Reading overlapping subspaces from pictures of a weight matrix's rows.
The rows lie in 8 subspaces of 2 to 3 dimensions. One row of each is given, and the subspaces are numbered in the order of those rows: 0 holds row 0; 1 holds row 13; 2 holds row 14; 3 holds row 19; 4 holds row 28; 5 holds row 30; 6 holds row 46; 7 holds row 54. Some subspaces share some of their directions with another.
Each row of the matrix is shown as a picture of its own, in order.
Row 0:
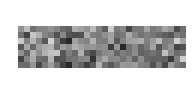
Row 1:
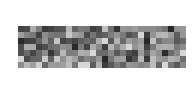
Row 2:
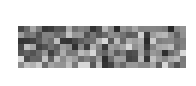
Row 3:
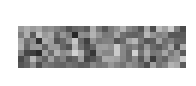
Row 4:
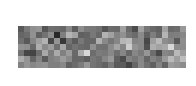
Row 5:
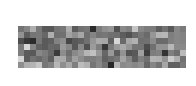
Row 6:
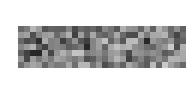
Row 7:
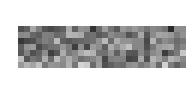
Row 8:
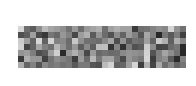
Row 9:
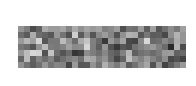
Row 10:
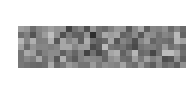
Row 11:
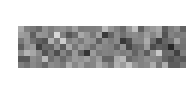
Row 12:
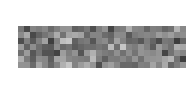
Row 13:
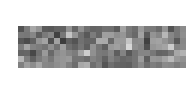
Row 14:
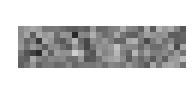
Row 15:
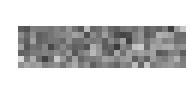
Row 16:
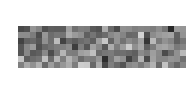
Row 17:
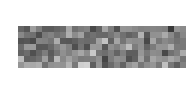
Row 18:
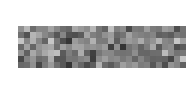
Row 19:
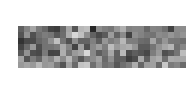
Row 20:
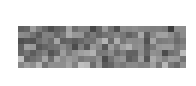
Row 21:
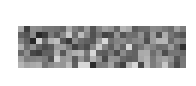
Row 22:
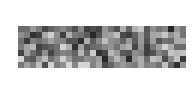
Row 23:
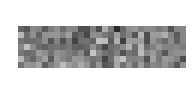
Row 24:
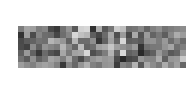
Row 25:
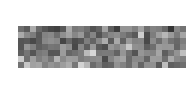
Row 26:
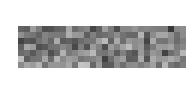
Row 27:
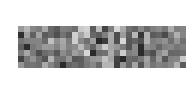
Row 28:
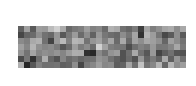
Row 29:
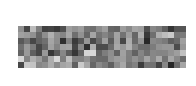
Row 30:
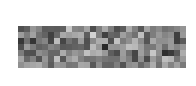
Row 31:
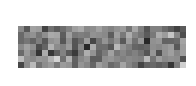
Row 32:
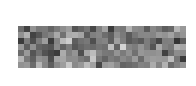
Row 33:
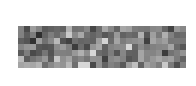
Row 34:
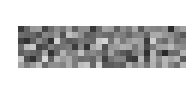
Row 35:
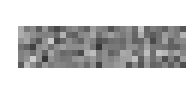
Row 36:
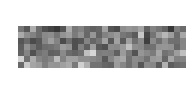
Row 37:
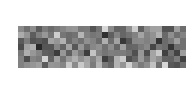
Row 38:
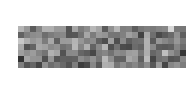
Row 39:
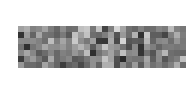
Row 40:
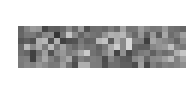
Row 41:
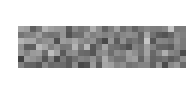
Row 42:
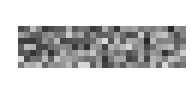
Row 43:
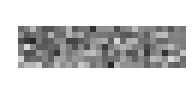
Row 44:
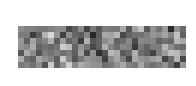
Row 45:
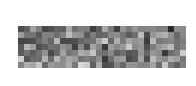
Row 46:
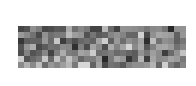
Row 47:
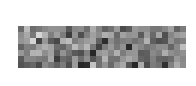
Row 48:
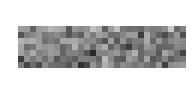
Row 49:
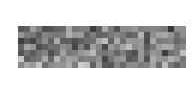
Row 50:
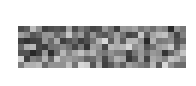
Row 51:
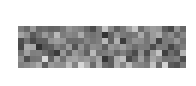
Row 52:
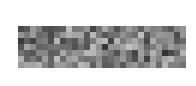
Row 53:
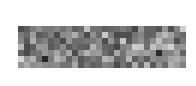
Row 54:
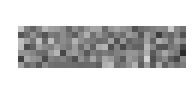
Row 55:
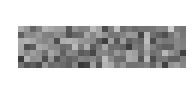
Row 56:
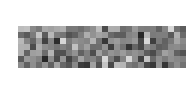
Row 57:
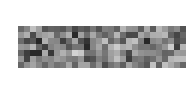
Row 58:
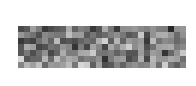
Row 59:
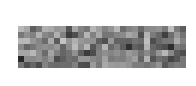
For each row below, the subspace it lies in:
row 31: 4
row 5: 6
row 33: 7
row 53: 1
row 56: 6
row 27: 3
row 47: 7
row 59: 1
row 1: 6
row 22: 5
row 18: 0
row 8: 7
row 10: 5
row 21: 7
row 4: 1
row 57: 2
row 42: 2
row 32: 0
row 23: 3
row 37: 1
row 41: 4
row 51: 1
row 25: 4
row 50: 2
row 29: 4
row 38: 7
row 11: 1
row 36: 4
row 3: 2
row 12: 0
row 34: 4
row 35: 4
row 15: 1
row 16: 6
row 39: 3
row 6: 2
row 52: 5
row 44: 5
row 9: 2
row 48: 4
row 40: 1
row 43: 6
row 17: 7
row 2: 0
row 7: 3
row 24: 3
